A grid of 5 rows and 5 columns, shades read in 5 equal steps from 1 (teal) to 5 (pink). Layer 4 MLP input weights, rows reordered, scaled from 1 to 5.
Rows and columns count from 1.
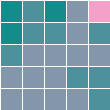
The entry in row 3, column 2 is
3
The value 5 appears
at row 1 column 5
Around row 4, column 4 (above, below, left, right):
3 3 3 2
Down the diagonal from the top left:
1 2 3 2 2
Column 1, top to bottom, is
1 1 2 3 3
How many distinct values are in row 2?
3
